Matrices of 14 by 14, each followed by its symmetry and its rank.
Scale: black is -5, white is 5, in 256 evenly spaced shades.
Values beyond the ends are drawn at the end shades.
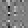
neither, rank two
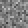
neither, full rank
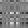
neither, rank one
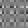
neither, rank one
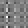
neither, rank one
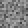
neither, full rank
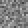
neither, full rank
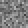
neither, full rank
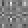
neither, rank two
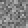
neither, full rank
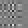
neither, rank one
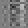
neither, rank two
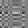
neither, rank one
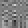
neither, rank two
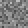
neither, full rank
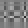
neither, rank one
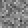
neither, full rank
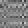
neither, rank two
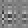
neither, rank one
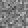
neither, full rank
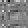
neither, rank two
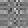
neither, rank two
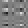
neither, rank one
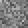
neither, full rank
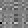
neither, rank two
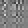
neither, rank two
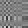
neither, rank one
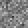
neither, full rank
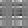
neither, rank one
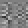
neither, rank two
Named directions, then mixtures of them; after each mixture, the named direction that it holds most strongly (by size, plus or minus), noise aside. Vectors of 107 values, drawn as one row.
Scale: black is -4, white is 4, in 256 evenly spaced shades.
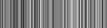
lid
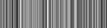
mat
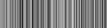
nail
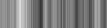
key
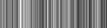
mat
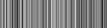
mat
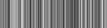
lid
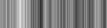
key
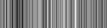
mat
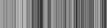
key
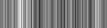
key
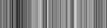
key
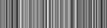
mat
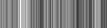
key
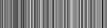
lid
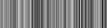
key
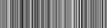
nail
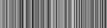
nail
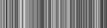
mat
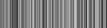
mat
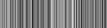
nail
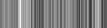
key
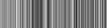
nail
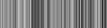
key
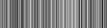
lid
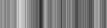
key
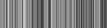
nail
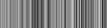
nail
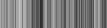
key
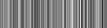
lid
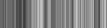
key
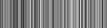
lid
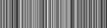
mat
